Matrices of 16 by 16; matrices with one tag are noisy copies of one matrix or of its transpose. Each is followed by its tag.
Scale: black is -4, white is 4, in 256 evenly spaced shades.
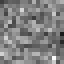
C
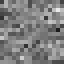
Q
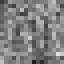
C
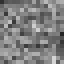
C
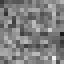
C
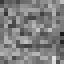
C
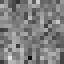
Q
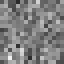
Q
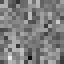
Q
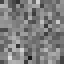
Q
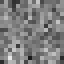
Q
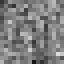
C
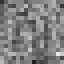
C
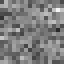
Q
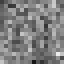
C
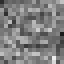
C
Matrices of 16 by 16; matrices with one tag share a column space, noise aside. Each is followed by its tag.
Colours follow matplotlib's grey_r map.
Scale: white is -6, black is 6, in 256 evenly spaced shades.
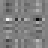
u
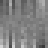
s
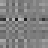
u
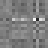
u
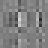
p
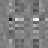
u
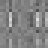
p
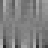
s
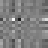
u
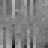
s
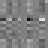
u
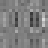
p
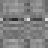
u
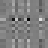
u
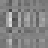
p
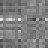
u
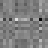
u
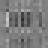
p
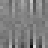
s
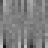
s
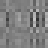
p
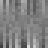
s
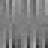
s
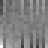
s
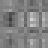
p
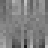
s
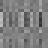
p
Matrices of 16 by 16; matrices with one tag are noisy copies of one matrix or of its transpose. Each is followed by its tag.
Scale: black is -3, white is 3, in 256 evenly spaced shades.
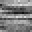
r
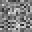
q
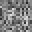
q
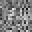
q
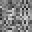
q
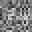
q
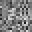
q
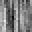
r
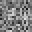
q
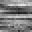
r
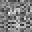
q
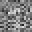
q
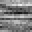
r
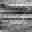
r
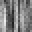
r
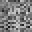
q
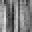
r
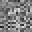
q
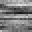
r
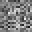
q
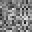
q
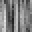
r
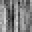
r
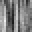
r
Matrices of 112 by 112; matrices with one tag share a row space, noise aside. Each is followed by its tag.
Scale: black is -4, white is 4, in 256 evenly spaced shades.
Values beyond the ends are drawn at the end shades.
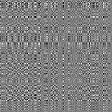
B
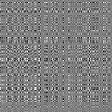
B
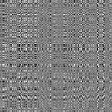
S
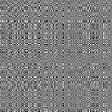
B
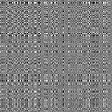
B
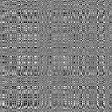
S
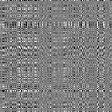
S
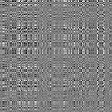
S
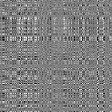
S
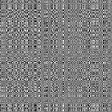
B
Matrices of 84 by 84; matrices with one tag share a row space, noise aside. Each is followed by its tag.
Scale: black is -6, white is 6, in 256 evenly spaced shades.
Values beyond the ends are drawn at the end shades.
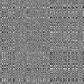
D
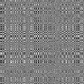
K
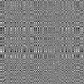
K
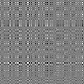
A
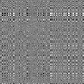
D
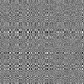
A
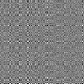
A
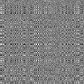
K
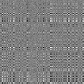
D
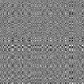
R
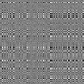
D
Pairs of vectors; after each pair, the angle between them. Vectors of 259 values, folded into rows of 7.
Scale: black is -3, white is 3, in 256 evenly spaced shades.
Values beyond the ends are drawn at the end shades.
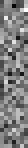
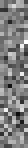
partly opposed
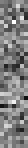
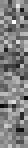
nearly parallel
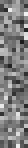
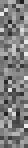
orthogonal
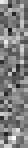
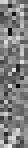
nearly parallel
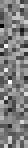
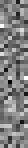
nearly opposite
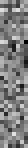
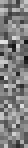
nearly parallel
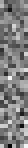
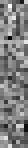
partly opposed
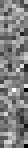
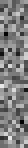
partly aligned
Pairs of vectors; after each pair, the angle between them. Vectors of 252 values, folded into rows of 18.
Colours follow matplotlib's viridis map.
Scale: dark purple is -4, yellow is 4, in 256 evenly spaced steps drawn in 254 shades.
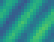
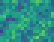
partly aligned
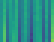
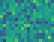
orthogonal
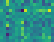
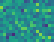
partly aligned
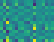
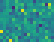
orthogonal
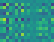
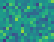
partly opposed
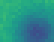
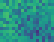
partly aligned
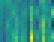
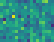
partly aligned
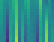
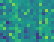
partly aligned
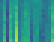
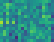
partly opposed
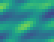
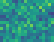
partly aligned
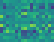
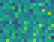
orthogonal
